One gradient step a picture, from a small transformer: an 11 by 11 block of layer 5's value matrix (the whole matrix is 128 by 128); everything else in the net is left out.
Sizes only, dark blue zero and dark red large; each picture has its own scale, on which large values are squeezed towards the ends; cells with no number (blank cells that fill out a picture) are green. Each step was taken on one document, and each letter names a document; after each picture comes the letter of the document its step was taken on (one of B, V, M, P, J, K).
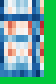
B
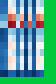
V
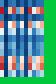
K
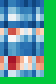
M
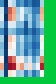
M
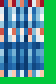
K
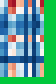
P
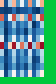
K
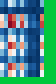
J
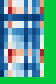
B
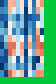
V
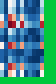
J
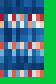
K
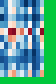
P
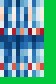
K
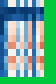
V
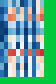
V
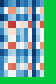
V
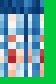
M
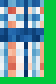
M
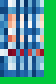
V
